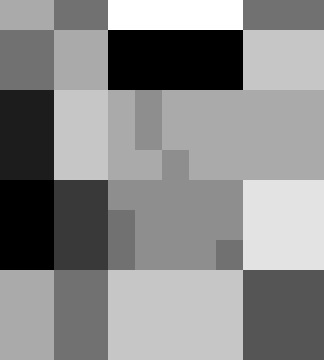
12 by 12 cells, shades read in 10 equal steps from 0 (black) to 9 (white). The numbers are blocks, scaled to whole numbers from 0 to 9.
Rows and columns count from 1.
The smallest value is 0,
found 16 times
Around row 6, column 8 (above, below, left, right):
6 5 5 6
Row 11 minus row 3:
2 2 -2 -2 7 7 7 7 7 -4 -4 -4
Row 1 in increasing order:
4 4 4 4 4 6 6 9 9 9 9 9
